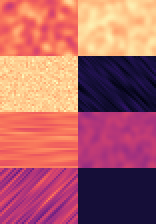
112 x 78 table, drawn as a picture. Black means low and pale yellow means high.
The table splits into 4 rows of 2 panels. Panel 1,1: high, blotchy. Panel 1,2: very high, blotchy, faint in contrast. Panel 2,1: very high, fine-grained, faint in contrast. Panel 2,2: very low, slanting down to the right, faint in contrast. Panel 3,1: high, streaked across, faint in contrast. Panel 3,2: middling, blotchy, faint in contrast. Panel 4,1: middling, slanting up to the right. Panel 4,2: very low, flat.
